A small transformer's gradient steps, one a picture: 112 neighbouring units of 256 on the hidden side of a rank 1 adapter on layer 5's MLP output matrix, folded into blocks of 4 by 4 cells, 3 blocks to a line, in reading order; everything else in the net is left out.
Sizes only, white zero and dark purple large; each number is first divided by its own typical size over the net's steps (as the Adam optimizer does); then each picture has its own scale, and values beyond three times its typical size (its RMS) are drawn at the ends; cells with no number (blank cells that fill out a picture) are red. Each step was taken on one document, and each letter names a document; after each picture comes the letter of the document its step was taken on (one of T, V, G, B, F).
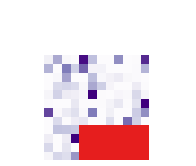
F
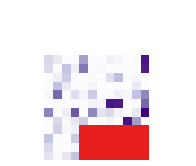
F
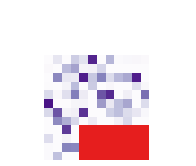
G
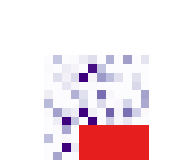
G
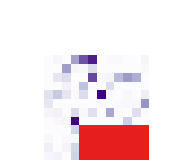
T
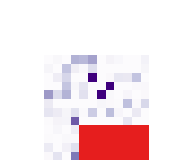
T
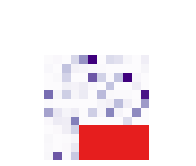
T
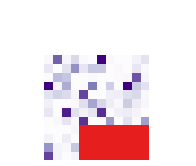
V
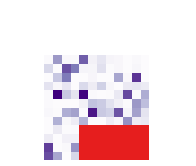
V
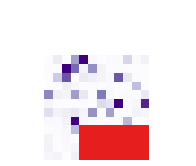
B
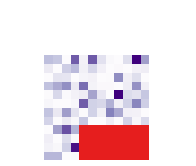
V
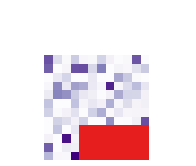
V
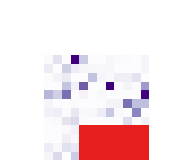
T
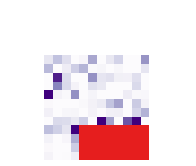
F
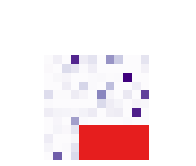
T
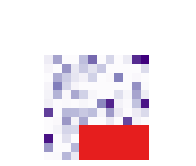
F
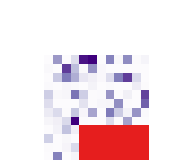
G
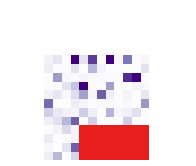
B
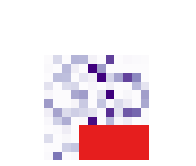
G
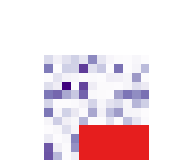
V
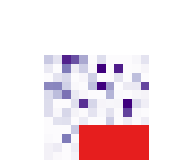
V
